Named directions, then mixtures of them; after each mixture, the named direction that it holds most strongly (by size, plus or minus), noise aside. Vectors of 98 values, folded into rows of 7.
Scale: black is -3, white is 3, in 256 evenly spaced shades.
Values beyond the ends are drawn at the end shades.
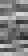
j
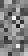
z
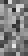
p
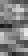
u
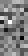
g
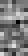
j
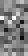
g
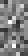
p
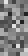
z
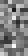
p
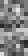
u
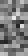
j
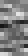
j
